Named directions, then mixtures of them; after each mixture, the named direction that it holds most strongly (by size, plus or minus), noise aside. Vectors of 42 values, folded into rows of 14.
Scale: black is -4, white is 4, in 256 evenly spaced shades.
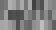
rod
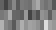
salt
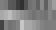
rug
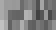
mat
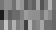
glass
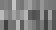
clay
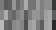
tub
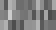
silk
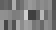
clay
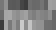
rug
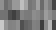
rug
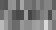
salt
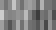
clay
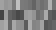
glass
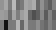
clay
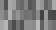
silk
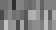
clay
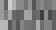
silk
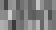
silk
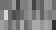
rod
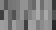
tub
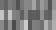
glass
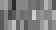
silk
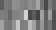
clay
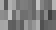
silk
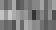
clay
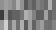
glass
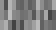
silk
